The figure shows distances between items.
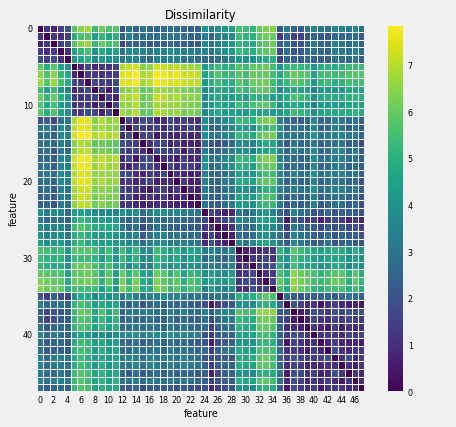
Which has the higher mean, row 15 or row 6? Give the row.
6
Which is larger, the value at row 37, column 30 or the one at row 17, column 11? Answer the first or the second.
the second
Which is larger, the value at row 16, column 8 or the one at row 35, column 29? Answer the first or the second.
the first
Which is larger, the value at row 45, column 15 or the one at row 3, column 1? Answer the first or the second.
the first
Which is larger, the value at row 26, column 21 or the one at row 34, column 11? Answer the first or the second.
the second
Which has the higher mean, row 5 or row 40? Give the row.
5
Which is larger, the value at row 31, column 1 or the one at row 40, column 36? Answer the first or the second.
the first
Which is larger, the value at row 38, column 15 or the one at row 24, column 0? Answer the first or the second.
the second
